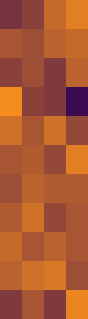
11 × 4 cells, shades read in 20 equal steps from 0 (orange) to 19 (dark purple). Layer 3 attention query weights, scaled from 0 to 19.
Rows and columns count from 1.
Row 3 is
11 9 12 6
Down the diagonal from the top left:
13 9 12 19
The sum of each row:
31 28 38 42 26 27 29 29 27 22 33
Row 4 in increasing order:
0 11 12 19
